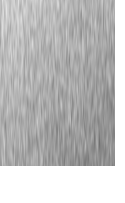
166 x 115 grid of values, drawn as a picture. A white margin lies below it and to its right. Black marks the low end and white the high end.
Ninth with the lowest average: bottom right. Grain: streaks running down. Mirror symmetry: none. Slope: up to the top left. Ninth with the highest average: top left.
